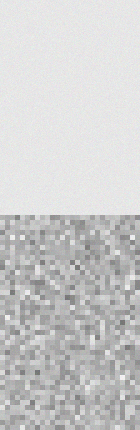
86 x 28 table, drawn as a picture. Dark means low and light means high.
It is made of 2 by 1 panels. Panel 1,1: very high, flat. Panel 2,1: high, fine-grained.
